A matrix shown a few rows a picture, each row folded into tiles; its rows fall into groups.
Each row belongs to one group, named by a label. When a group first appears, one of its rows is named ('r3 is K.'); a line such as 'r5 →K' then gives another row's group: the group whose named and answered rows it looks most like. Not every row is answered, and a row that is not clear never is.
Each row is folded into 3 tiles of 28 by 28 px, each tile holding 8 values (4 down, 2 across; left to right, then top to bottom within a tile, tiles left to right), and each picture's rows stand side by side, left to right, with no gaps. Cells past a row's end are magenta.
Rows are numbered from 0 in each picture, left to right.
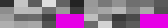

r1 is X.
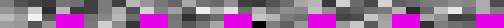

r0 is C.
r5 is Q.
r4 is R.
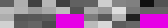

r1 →X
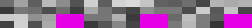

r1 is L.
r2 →C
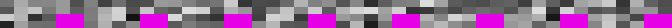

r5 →R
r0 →Q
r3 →C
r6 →C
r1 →C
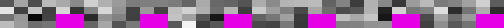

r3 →L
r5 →L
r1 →L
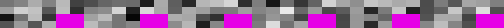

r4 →L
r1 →C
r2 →Q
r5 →C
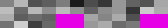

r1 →C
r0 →X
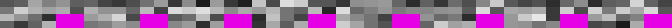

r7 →Q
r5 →C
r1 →C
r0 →Q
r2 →X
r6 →C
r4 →X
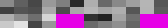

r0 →R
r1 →L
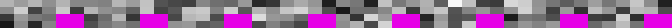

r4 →R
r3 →Q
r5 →L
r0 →L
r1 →L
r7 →L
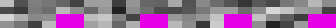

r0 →R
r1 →R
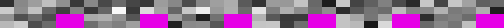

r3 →X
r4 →R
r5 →L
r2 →Q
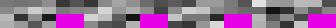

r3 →R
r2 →Q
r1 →Q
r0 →X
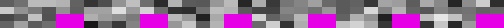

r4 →C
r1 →Q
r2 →R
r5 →R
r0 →L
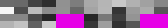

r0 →X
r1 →L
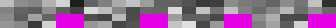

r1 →L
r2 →X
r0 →R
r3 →Q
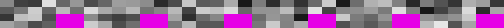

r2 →X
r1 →X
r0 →C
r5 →R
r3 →C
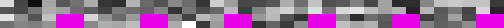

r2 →R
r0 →R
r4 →X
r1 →R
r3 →Q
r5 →L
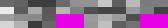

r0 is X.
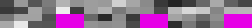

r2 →Q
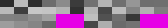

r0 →X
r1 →X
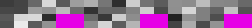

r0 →C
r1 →R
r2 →L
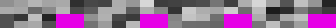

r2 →C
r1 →Q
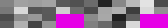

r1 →Q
